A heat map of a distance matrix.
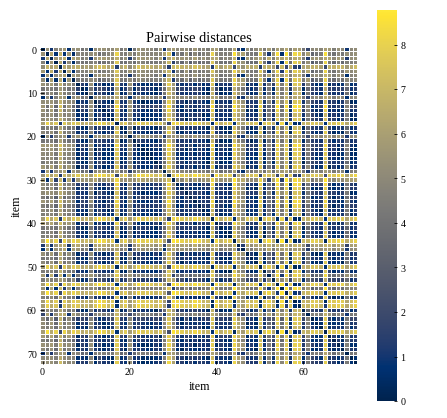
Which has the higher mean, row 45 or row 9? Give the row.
45
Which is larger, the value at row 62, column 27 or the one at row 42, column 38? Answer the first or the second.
the first
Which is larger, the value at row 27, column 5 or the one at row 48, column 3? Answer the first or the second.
the first
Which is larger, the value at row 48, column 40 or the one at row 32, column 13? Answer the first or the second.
the first
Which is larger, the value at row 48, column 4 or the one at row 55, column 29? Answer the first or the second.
the second
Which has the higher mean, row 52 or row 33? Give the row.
52
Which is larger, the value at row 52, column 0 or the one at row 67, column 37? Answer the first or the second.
the first
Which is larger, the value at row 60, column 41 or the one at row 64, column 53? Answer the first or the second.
the second
